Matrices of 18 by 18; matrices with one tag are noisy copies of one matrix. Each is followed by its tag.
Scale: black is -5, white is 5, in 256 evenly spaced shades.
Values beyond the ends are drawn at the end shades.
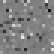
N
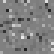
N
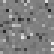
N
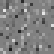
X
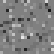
N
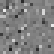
X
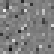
X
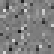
X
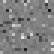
N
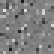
X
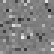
N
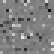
N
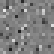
X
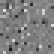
X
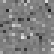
N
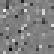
X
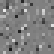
X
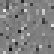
X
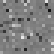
N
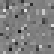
X
